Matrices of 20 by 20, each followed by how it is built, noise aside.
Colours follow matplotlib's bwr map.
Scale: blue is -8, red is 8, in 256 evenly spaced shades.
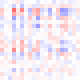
low rank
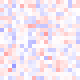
low rank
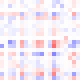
low rank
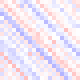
Toeplitz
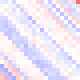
Toeplitz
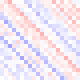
Toeplitz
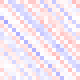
Toeplitz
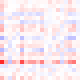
low rank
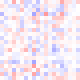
low rank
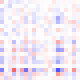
low rank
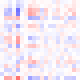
low rank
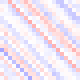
Toeplitz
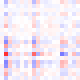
low rank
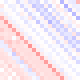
Toeplitz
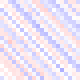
Toeplitz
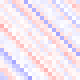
Toeplitz
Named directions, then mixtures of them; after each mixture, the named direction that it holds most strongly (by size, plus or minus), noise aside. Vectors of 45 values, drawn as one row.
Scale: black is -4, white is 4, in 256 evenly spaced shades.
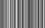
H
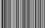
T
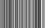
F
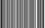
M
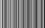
M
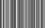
T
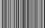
T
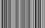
T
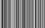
T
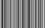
T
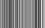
F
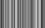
F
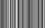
H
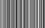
H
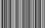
T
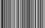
T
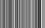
F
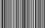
T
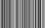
T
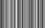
H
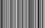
H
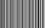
F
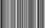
M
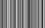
H
